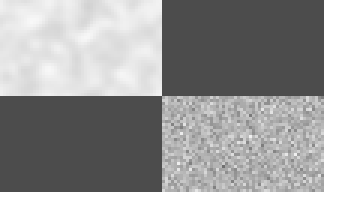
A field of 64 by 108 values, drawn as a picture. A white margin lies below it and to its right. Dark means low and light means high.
It is made of 2 by 2 panels. Panel 1,1: very high, blotchy, faint in contrast. Panel 1,2: low, flat. Panel 2,1: low, flat. Panel 2,2: high, fine-grained.
